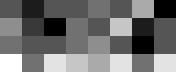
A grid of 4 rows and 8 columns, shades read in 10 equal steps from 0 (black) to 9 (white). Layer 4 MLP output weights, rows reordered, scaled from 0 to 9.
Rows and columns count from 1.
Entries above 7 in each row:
0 0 0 4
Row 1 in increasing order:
0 1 3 3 3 3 4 6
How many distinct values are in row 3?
4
